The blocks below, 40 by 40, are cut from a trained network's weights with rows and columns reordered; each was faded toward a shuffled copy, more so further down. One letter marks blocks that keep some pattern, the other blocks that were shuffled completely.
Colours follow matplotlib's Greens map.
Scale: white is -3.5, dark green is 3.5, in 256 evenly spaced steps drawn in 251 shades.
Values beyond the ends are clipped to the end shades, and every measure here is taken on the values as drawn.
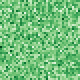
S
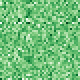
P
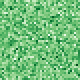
S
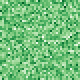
S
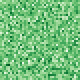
P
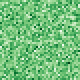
S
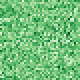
P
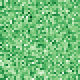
P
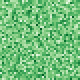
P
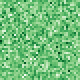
S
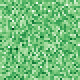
S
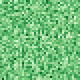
P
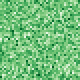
S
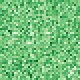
P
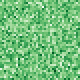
P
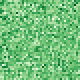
P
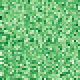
P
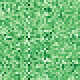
P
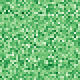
P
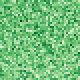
S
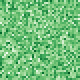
S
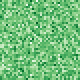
S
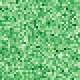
S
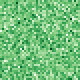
S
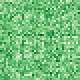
P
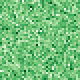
S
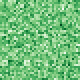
P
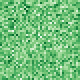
P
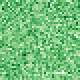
S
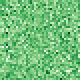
P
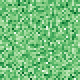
S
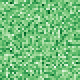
P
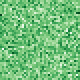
S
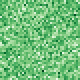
S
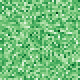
S
